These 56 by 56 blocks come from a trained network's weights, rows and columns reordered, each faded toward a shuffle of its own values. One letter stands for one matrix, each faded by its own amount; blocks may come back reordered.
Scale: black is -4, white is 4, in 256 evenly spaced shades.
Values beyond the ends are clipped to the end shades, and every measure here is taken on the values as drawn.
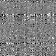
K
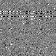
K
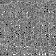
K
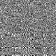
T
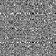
T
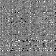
K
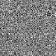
T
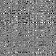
K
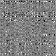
K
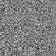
T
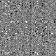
K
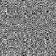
T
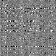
K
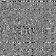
K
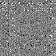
K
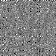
K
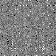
K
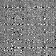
K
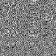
T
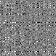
K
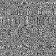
T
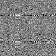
T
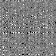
K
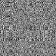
T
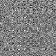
T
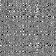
K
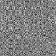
T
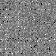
K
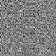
T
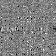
K
